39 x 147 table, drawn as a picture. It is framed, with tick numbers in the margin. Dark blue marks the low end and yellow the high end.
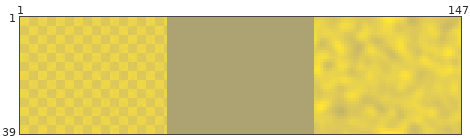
The table splits into one row of 3 panels. Panel 1,1: very high, checkered, faint in contrast. Panel 1,2: high, flat. Panel 1,3: very high, blotchy, faint in contrast.
